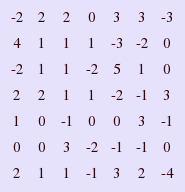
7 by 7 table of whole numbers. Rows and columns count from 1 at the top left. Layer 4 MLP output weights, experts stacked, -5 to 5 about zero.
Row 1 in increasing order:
-3 -2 0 2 2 3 3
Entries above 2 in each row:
2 1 1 1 1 1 1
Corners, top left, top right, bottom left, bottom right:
-2 -3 2 -4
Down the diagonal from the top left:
-2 1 1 1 0 -1 -4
